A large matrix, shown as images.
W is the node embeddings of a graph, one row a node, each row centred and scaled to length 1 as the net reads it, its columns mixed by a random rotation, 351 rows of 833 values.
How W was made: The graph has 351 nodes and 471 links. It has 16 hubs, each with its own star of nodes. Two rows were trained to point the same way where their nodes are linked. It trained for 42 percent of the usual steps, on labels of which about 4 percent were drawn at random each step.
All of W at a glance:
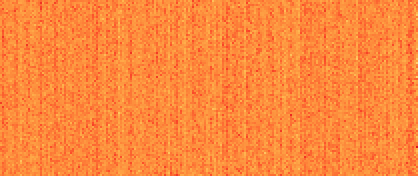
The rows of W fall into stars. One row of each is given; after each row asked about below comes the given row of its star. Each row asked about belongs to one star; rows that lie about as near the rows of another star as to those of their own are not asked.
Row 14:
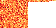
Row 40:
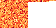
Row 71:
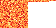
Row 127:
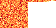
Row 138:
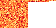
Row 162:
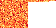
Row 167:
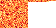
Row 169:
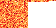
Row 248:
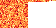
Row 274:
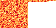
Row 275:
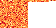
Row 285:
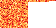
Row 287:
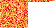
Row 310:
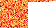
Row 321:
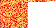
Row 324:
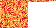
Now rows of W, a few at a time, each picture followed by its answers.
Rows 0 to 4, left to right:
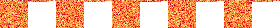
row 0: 248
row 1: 310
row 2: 138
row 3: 127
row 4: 162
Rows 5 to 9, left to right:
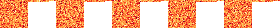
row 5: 127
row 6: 324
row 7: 275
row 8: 310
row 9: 127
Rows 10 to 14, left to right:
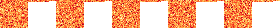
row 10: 285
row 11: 138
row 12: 324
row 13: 71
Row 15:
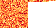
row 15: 248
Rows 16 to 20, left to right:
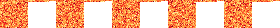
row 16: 321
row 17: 321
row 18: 40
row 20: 321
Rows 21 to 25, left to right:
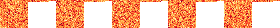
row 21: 285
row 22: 162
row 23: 321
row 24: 127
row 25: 71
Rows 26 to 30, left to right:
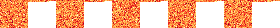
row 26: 285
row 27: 324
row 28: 167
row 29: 321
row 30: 248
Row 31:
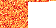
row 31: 40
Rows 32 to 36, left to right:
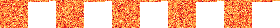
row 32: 274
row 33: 248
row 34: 169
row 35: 40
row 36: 167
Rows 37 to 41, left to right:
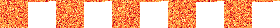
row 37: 285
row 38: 324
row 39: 248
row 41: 274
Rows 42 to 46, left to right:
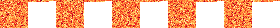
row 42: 167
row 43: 71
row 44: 310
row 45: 169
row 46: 275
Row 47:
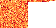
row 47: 287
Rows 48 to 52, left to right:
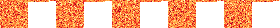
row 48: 285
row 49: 162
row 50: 287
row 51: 310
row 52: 14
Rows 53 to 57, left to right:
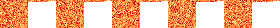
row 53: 274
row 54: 127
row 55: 167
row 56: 287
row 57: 324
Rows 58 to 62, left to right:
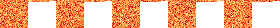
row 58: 275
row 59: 162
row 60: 324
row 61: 71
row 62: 285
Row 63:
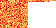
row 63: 321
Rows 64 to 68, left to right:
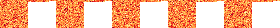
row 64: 324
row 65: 274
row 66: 127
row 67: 321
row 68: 310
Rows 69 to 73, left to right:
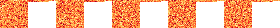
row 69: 310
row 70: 40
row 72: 275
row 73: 310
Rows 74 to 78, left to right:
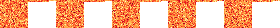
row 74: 169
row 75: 71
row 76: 321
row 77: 162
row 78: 324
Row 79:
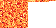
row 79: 321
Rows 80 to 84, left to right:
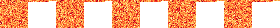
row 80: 285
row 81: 310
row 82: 287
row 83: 40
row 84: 40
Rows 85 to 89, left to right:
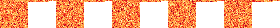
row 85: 167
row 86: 167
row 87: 169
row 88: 287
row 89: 169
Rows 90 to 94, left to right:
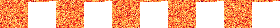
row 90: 324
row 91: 40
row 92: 274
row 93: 40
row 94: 285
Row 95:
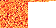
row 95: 275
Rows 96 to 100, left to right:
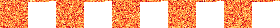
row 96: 321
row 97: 310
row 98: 169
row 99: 138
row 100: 138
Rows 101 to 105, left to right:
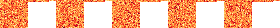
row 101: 40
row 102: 169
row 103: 167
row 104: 169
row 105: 287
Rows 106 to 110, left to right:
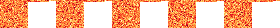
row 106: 169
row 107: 169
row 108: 274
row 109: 310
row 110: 167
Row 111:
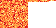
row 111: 162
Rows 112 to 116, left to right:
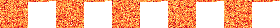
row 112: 324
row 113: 274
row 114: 14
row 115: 324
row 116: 287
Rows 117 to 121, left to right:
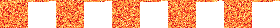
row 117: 321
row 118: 275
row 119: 274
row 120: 162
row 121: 162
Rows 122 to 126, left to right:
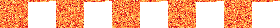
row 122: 162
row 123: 169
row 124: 162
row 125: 169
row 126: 324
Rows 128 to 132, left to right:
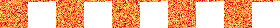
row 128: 71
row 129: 310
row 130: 169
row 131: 127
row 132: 138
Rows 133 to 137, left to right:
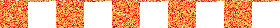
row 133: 275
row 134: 274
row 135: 14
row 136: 40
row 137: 40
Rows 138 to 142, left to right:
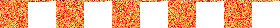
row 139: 275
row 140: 169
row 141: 310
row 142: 310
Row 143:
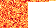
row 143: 169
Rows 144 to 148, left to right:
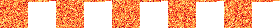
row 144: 127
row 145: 275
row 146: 169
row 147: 14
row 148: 310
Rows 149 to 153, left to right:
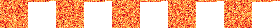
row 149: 71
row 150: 274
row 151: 310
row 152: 169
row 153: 162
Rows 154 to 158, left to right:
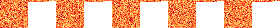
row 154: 127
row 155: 324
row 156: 248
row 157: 287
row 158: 138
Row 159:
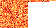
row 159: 287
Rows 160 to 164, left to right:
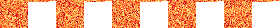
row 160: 310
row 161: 274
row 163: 138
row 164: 248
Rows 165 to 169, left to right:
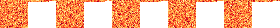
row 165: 14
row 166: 162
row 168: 248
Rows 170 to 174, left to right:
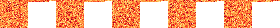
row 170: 169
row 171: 275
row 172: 275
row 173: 324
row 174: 248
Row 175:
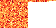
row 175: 274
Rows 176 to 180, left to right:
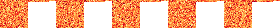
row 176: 248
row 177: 169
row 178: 127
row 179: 71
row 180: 287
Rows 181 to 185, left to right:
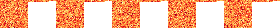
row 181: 248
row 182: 138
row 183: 167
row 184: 167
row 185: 40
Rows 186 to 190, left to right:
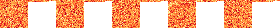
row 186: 248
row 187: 71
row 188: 310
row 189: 321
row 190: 162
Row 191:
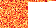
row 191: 285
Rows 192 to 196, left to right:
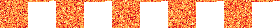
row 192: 162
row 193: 127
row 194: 71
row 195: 127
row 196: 138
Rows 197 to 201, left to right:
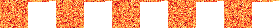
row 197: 287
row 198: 14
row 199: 274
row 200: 138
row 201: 14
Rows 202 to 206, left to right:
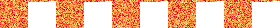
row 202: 162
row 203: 40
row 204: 167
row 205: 321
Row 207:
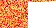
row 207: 248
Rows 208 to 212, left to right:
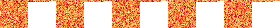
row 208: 138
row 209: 285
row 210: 40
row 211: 14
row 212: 310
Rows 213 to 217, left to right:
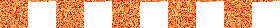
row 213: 275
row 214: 324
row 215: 14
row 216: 248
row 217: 71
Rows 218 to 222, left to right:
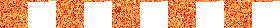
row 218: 169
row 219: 310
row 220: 287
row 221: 127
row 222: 167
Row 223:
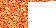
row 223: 138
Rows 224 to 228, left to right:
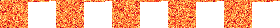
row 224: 169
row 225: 321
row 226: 287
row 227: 285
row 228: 287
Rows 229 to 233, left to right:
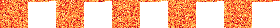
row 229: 127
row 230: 287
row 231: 127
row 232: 285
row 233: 287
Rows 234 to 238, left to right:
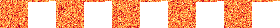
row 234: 310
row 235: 287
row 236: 324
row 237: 40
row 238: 167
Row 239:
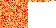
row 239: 275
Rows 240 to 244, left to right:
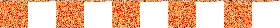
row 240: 310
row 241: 275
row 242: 71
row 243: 248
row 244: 324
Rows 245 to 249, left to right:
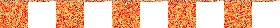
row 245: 287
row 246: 14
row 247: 275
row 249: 14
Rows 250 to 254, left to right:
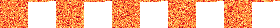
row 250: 162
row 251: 285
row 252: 274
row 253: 127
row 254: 169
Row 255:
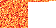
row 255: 310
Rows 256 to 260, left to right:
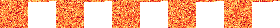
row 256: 14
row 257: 285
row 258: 138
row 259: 127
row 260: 138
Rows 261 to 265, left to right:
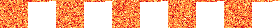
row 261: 169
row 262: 167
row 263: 40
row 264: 287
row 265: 310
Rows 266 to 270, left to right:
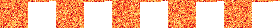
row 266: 138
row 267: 167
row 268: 14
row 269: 324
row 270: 324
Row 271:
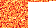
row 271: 310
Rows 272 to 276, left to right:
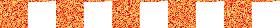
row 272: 321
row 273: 169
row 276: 248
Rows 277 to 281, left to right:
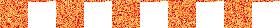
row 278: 138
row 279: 167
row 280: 40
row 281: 138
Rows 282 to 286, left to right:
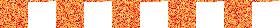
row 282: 138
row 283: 324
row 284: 71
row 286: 40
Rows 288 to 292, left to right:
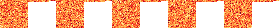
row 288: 285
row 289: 162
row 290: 324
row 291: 287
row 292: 14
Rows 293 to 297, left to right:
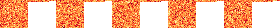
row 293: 138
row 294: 127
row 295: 321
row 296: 275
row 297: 127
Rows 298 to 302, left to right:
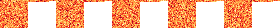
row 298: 138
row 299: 40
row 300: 274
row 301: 127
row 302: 324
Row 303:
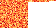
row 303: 162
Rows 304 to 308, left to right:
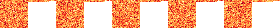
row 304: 162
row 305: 274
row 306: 285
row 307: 287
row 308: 321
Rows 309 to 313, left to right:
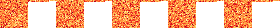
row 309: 274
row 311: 127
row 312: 14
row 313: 169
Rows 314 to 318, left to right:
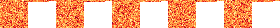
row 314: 287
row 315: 138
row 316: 321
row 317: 169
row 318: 162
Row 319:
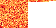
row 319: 324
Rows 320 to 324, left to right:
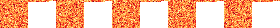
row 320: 138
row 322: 14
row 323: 285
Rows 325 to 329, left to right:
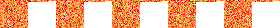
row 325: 169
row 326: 287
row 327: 287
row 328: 287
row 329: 40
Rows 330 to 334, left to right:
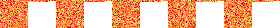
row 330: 285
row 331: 310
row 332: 40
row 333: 162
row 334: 321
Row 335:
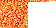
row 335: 71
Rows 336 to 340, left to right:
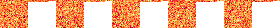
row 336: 71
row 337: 248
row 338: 324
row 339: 40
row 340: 324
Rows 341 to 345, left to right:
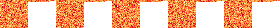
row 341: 324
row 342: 71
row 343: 162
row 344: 324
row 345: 162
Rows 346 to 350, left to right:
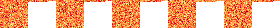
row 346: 274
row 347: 287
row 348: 14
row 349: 275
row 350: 71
